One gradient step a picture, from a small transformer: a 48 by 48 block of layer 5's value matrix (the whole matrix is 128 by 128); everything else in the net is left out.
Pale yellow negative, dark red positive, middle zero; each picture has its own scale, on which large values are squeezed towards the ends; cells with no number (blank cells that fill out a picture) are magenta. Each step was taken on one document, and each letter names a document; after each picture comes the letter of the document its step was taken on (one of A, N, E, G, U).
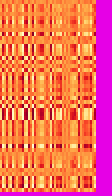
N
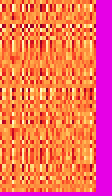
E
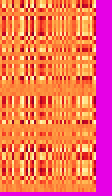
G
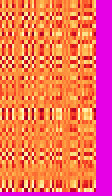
N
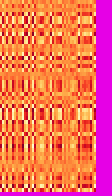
N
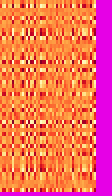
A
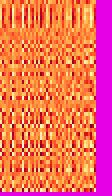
E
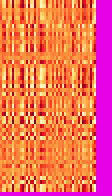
A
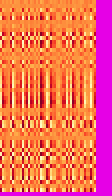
E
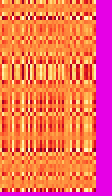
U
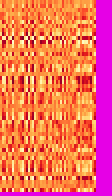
G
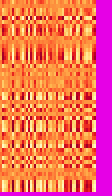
U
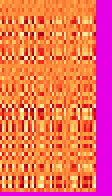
N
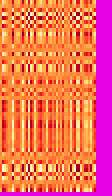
U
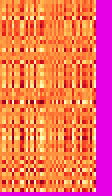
A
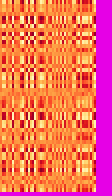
G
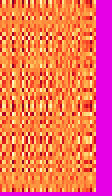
E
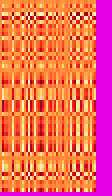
U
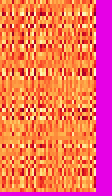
A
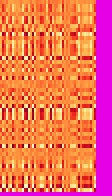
N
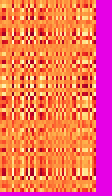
G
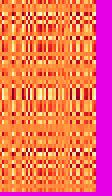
U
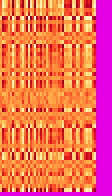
U
